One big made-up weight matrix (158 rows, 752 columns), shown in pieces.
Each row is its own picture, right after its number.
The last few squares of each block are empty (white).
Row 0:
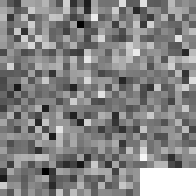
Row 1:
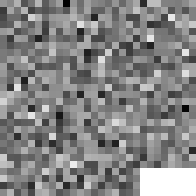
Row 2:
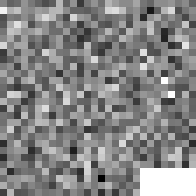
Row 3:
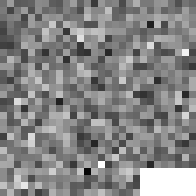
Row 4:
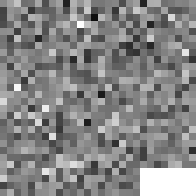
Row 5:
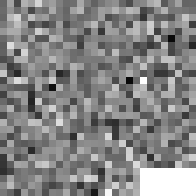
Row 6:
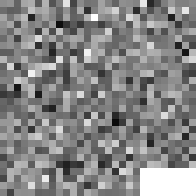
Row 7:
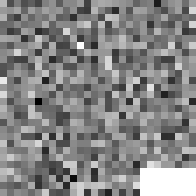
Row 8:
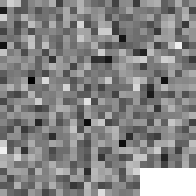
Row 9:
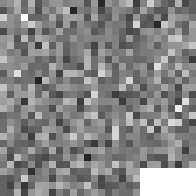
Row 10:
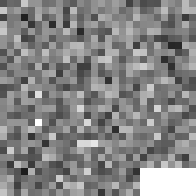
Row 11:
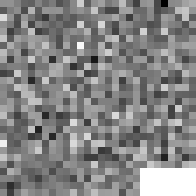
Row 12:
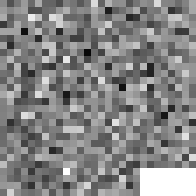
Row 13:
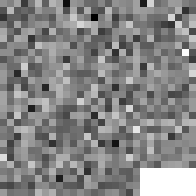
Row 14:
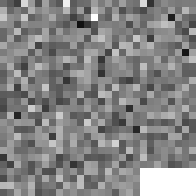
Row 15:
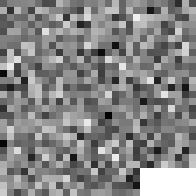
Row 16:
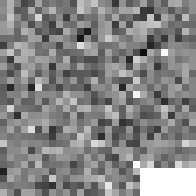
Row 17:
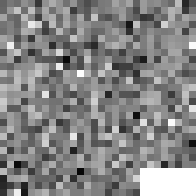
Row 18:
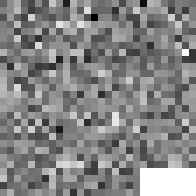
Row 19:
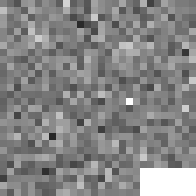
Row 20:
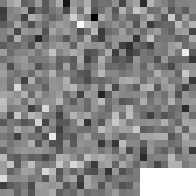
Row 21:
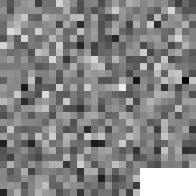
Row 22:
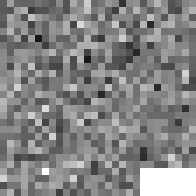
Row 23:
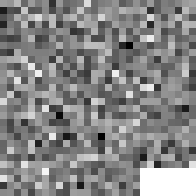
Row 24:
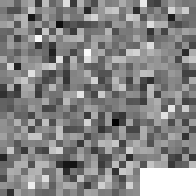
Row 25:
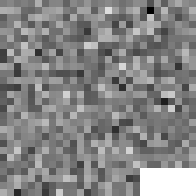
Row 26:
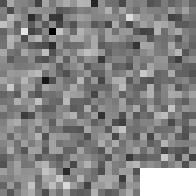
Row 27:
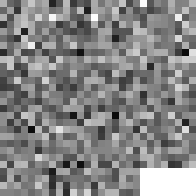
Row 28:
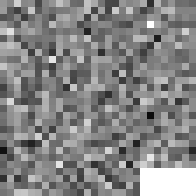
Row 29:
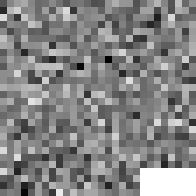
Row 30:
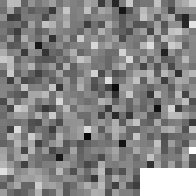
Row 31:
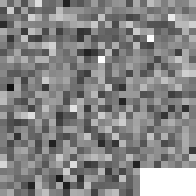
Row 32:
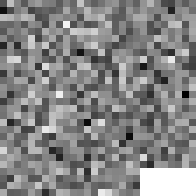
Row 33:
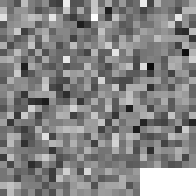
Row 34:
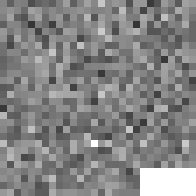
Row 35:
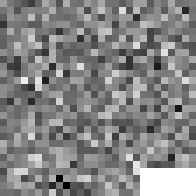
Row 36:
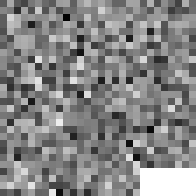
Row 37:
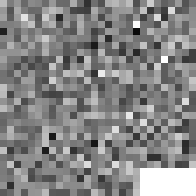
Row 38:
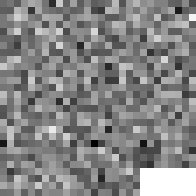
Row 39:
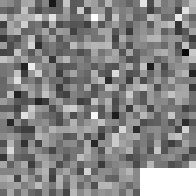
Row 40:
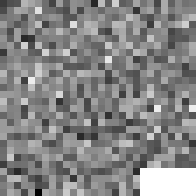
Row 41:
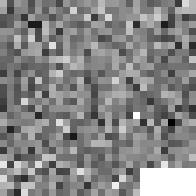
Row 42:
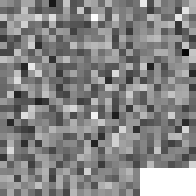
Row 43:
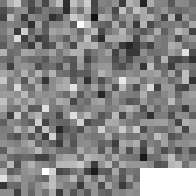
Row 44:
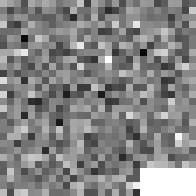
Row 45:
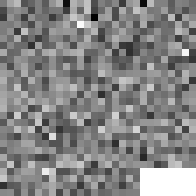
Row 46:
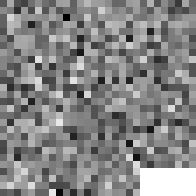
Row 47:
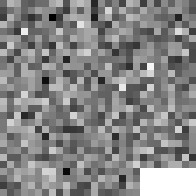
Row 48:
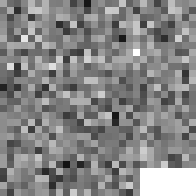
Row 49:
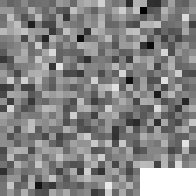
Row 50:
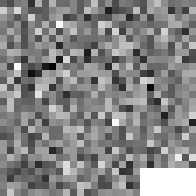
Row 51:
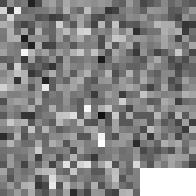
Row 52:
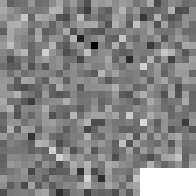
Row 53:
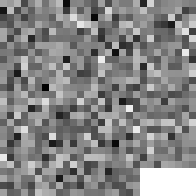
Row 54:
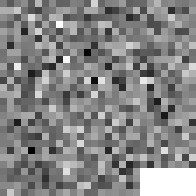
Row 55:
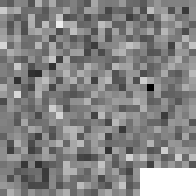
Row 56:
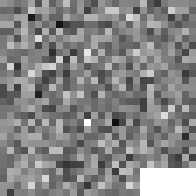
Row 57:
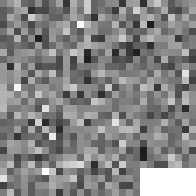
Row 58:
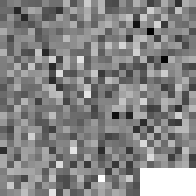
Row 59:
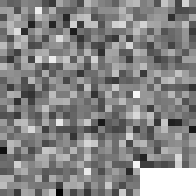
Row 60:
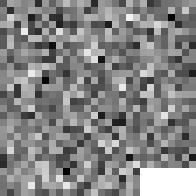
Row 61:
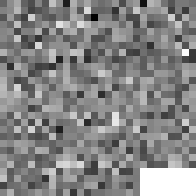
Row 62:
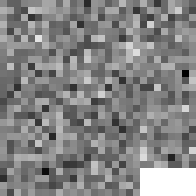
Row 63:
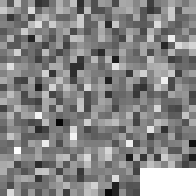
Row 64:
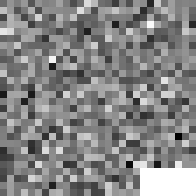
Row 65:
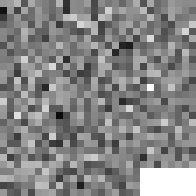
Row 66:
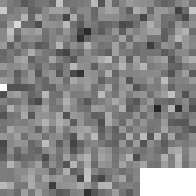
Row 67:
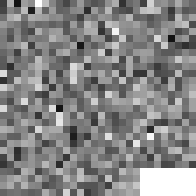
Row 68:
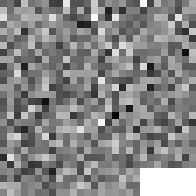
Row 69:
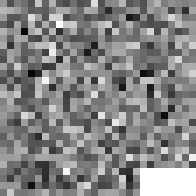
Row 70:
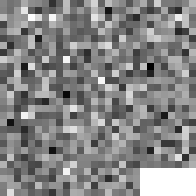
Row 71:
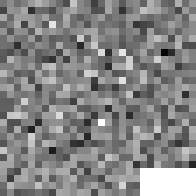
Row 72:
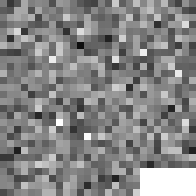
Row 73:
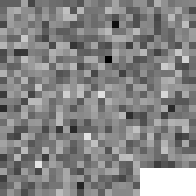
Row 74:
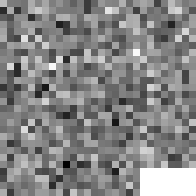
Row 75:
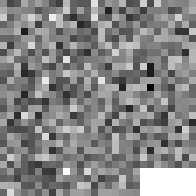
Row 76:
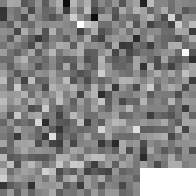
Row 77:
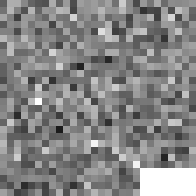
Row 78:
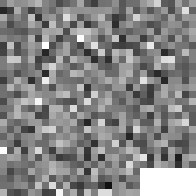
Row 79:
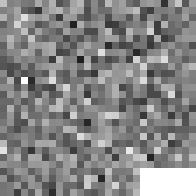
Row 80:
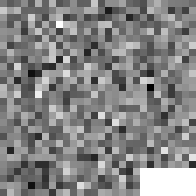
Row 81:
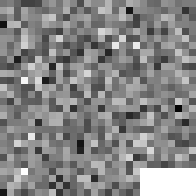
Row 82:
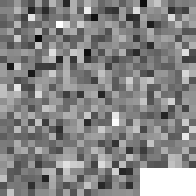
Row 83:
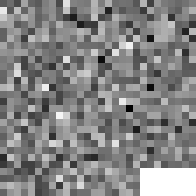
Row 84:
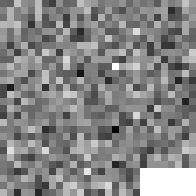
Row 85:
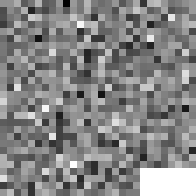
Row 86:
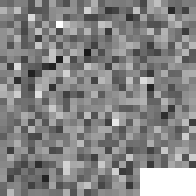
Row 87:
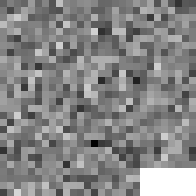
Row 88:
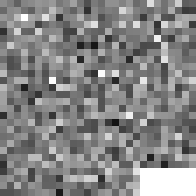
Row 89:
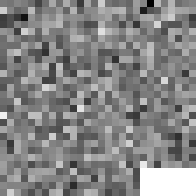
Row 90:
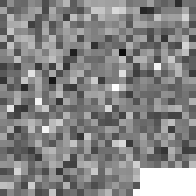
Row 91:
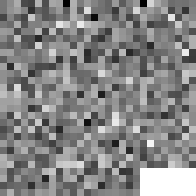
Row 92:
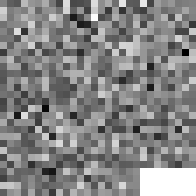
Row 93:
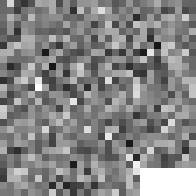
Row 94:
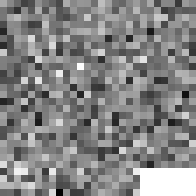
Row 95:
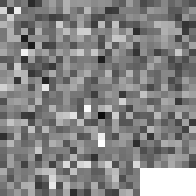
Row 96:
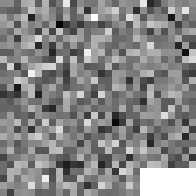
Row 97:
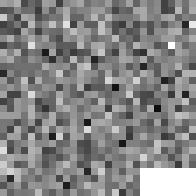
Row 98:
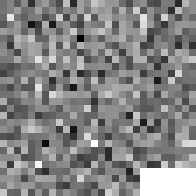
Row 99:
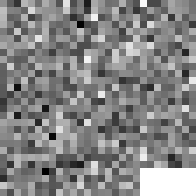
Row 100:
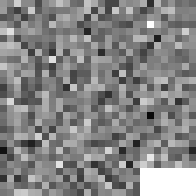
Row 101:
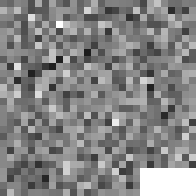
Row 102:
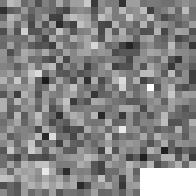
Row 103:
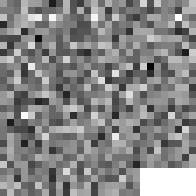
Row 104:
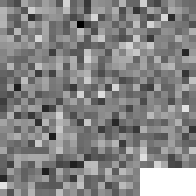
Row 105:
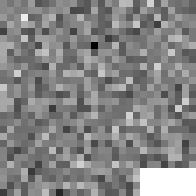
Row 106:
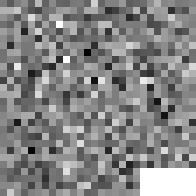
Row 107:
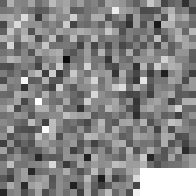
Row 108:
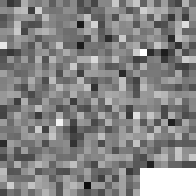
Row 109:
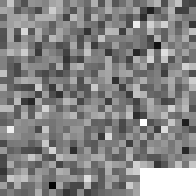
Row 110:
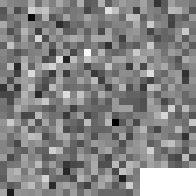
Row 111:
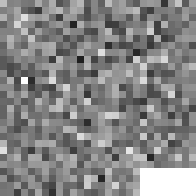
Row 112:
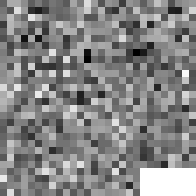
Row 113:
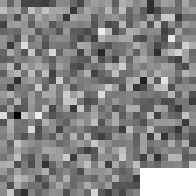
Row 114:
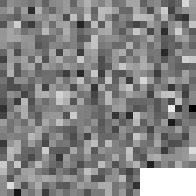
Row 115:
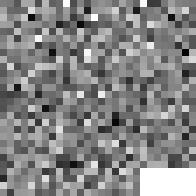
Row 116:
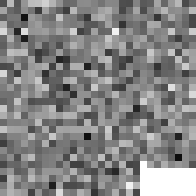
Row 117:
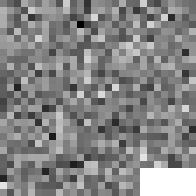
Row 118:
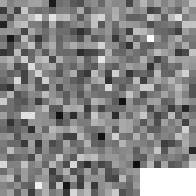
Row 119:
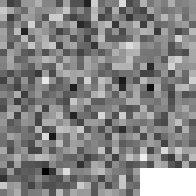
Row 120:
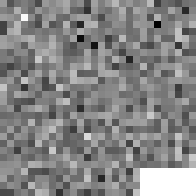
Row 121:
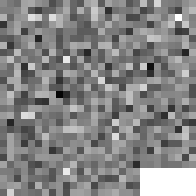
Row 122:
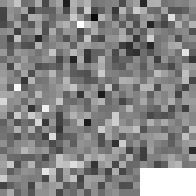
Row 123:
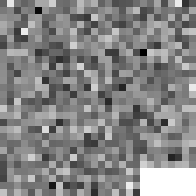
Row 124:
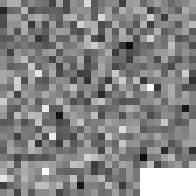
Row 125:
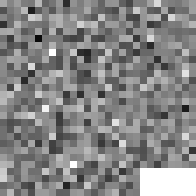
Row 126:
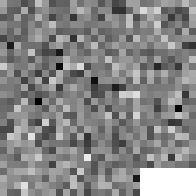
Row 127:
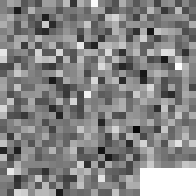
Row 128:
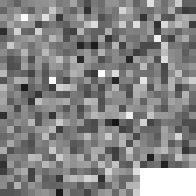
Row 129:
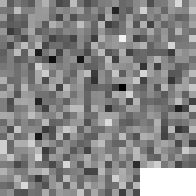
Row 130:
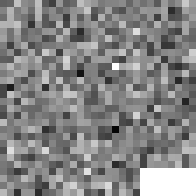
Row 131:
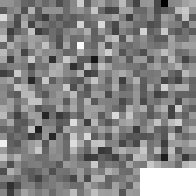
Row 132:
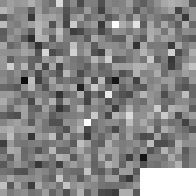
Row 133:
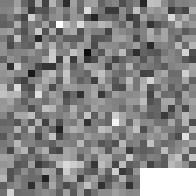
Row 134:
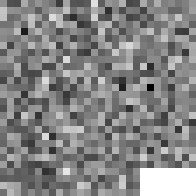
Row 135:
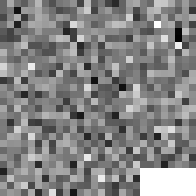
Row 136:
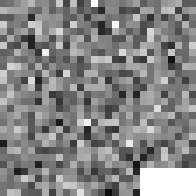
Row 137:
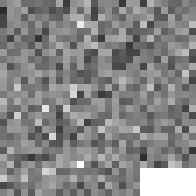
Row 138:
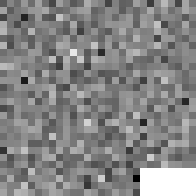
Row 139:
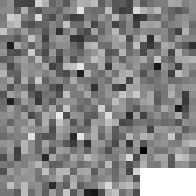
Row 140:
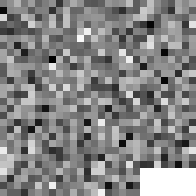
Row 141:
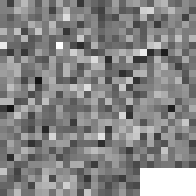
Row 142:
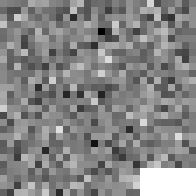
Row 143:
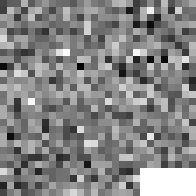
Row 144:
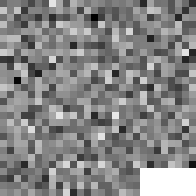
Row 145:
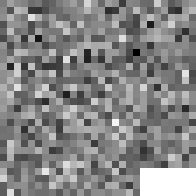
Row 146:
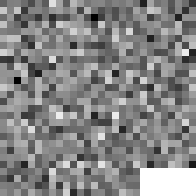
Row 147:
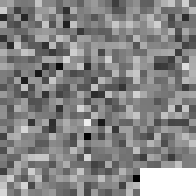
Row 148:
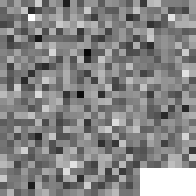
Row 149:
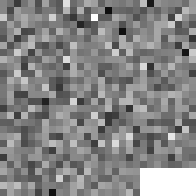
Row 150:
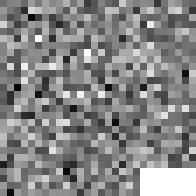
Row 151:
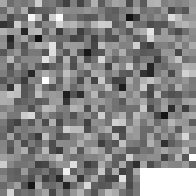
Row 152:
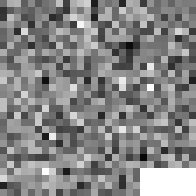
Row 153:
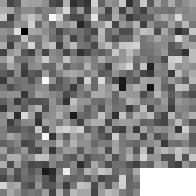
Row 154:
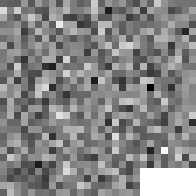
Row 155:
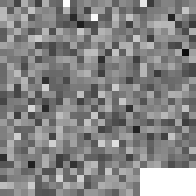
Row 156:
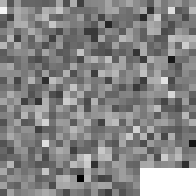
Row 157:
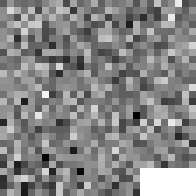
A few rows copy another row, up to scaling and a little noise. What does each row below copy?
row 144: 146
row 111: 79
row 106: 54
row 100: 28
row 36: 46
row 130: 84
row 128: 88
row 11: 131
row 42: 39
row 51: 95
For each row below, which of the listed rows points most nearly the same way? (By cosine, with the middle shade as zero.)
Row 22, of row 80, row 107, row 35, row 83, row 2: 2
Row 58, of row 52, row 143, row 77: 143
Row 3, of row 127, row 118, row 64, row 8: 8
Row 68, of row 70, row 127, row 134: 134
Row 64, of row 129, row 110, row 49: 49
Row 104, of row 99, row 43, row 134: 99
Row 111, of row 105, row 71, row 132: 71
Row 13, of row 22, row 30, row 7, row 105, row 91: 91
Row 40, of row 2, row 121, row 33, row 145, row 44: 44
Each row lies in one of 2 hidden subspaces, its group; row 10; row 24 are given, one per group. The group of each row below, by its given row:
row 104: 24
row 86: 24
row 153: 24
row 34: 10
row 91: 24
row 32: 10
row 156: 10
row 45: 24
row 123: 10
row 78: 10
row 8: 10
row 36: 10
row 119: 24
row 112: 24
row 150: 24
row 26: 24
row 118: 24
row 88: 10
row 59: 10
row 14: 24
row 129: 10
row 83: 24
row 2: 10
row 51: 24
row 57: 24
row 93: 10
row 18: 24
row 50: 24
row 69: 24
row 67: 10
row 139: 10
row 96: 24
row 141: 10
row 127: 10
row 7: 10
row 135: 10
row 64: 10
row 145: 24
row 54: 24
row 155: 24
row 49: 10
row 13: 24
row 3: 10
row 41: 10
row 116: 10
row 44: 10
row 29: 10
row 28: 10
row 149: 24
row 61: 24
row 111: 10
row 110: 24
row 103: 24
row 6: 24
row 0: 24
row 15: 10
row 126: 10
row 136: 10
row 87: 10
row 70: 24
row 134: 24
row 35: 10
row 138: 10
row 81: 10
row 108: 10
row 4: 24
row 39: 24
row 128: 10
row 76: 24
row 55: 24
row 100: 10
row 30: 10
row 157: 10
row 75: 24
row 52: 10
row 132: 10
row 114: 10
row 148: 24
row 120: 10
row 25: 10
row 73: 10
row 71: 10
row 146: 24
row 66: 10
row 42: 24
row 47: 24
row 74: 24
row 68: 24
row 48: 24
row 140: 10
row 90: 10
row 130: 10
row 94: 10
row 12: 24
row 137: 24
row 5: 10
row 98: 10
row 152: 24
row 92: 24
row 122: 24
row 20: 24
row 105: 10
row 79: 10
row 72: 10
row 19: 24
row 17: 10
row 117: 24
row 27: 24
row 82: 24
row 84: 10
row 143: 10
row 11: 10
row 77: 10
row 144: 24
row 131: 10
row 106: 24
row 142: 10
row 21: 10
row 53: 24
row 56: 24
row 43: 24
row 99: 24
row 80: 24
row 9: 10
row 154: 24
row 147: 10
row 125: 24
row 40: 10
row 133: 24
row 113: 10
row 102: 24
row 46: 10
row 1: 24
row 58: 10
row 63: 10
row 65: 24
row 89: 10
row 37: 10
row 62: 24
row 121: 24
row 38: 10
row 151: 24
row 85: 24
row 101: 24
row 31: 24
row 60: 24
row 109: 10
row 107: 10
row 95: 24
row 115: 24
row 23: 24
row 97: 10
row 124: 24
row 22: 24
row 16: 10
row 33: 24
